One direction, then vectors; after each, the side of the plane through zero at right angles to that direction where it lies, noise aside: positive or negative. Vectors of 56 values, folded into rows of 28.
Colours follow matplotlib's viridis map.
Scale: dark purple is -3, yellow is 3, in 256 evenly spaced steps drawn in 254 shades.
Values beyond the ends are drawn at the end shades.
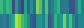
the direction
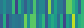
negative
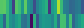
positive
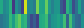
positive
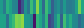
positive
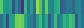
positive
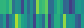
positive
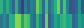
positive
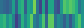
negative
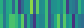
positive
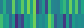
negative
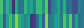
positive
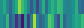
negative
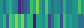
positive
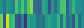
negative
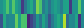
positive
